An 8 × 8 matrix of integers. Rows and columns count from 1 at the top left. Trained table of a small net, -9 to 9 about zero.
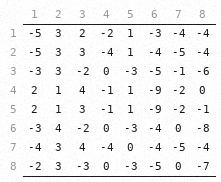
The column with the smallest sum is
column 6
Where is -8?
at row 6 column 8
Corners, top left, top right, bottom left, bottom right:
-5 -4 -2 -7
